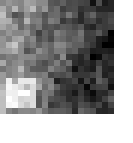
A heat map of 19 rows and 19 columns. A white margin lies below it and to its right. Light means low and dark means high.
Stripes: none. Ninth with the lowest average: bottom left. Odd patch: lower, in the bottom left. Slope: up to the right. Ninth with the highest average: middle right.
